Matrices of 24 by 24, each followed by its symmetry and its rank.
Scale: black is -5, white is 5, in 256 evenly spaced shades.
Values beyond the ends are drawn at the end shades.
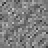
symmetric, full rank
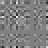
symmetric, rank two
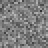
neither, full rank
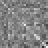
symmetric, rank five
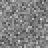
symmetric, full rank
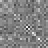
symmetric, rank five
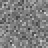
symmetric, full rank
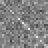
symmetric, rank five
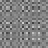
symmetric, rank two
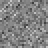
symmetric, full rank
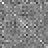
symmetric, rank five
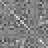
symmetric, rank five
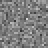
neither, full rank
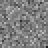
symmetric, full rank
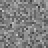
neither, full rank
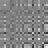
symmetric, rank two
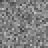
neither, full rank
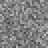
neither, full rank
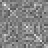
symmetric, rank five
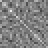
symmetric, rank five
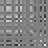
symmetric, rank two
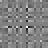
symmetric, rank two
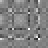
symmetric, rank two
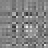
symmetric, rank two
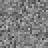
neither, full rank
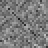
symmetric, full rank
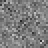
symmetric, full rank
